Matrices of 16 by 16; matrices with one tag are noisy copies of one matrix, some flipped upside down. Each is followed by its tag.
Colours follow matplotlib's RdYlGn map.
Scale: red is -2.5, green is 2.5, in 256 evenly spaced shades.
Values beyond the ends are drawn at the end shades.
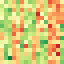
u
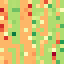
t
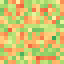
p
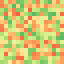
p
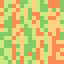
u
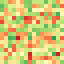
p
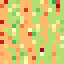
t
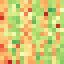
t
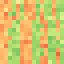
t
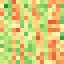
u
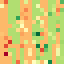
t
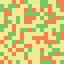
p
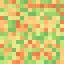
p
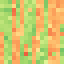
u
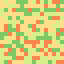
p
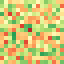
p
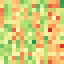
u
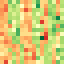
t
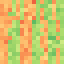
t
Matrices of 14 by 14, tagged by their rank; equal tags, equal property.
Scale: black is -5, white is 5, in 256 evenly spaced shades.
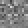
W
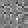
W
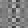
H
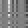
H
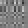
H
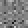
W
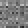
W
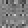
W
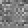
W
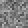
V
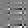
H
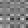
H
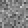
V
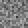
V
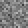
V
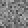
V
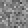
V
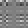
H
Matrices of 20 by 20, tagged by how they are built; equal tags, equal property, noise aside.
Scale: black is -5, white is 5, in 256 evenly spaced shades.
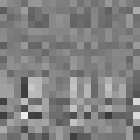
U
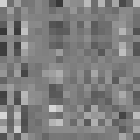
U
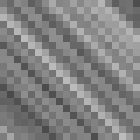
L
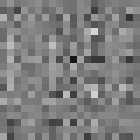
U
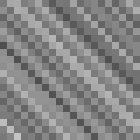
L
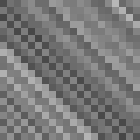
L
